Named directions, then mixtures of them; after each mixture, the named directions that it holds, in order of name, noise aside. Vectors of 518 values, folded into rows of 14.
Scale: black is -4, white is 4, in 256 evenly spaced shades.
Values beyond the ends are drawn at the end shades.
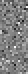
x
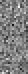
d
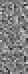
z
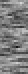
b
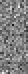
d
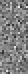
d, x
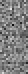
d, z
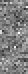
b, x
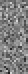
d, z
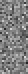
d, z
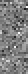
b, x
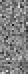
d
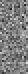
d, z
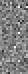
d, x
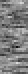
b
